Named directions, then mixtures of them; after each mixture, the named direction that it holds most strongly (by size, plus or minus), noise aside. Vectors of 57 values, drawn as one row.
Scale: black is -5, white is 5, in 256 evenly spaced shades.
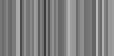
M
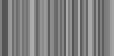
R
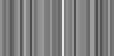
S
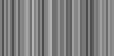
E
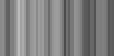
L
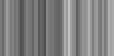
L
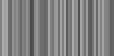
R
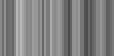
L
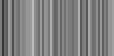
R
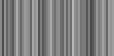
E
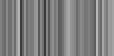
M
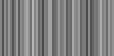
E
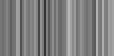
M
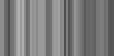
L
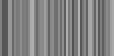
R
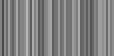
E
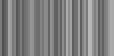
R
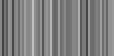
E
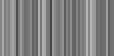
E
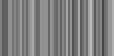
R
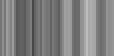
L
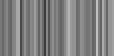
M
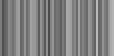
M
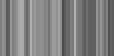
L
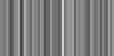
S
